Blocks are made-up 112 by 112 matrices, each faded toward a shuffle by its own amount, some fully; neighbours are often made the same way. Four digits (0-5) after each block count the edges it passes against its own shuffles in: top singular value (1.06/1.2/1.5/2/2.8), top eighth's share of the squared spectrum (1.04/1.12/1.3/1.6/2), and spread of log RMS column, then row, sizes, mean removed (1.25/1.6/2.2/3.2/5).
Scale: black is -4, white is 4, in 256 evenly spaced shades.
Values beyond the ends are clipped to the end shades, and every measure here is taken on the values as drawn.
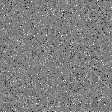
3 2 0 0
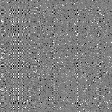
5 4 3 2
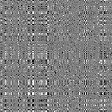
5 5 4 4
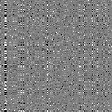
5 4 3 3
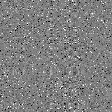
4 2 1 1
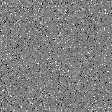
3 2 1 0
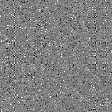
4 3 2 1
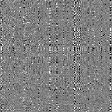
5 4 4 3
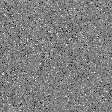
2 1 0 0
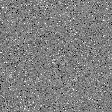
3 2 0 1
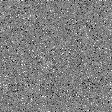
3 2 0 1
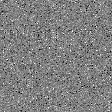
3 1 0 1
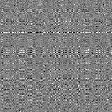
5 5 3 4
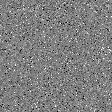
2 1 0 0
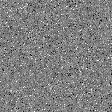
3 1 0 0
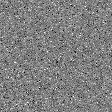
0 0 0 0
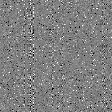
4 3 2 1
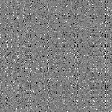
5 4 3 2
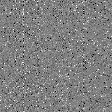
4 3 1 1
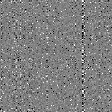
4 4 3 1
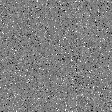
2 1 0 0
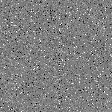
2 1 1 0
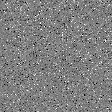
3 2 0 0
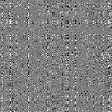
5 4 3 2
